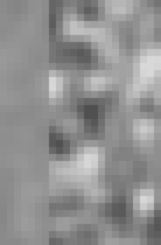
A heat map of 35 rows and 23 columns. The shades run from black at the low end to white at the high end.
The ninth with the highest average is the top right. The left part is calmer, up to a seam about 30% of the way across. The field is mottled with small blotches. Neither half mirrors the other.
